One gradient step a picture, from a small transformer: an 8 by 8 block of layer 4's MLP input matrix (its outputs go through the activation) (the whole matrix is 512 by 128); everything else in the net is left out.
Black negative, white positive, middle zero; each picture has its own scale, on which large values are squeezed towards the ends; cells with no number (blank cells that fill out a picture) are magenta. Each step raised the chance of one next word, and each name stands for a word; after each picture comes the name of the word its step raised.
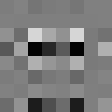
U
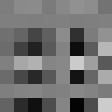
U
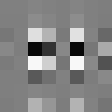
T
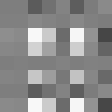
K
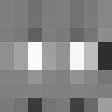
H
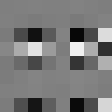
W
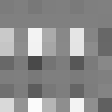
K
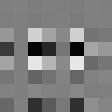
U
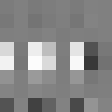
H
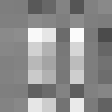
K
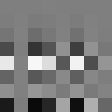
U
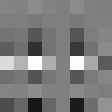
T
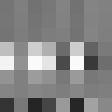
H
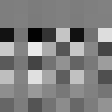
W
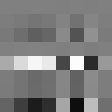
H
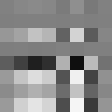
K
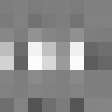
H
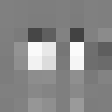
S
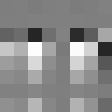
S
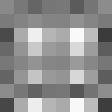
K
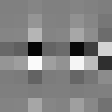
T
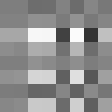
K
